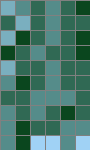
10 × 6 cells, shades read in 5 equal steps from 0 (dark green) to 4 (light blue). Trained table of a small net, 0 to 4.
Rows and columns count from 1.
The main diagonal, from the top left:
3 3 1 1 1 1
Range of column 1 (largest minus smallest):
3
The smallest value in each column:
0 0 1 1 0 0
